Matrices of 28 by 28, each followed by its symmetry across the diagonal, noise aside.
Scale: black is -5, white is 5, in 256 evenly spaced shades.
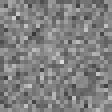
symmetric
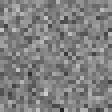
neither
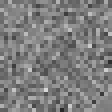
symmetric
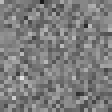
neither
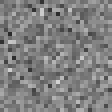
symmetric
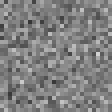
neither
